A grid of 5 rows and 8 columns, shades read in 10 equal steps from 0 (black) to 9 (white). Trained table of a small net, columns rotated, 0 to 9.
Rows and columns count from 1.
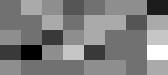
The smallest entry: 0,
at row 4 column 2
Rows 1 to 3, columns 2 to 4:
6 5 3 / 4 6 4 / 4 2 5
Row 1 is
4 6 5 3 4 5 5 1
